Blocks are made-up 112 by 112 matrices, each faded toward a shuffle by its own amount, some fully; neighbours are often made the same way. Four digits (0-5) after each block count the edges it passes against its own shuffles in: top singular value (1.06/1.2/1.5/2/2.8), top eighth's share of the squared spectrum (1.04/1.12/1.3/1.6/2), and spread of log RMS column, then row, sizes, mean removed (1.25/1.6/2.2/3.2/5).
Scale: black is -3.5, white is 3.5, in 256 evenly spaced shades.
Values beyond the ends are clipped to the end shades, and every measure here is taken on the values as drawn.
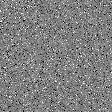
0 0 0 0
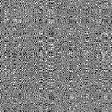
5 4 3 3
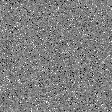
2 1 0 0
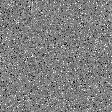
1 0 0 0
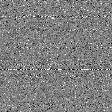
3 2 0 3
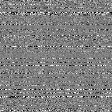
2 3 0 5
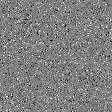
0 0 0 0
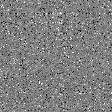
3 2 1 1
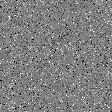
2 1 0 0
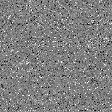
3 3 1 2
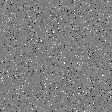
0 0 0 0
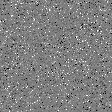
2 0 0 0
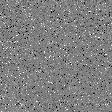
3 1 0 0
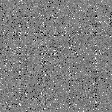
3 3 2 2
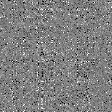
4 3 3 2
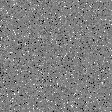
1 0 0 0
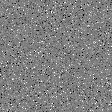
0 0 0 0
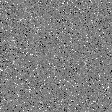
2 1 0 0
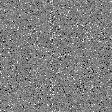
3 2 2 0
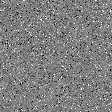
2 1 0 0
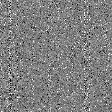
1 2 3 0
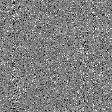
1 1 2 0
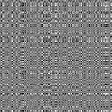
5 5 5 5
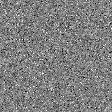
3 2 0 1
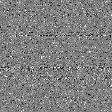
2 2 0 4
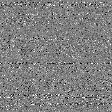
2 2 0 3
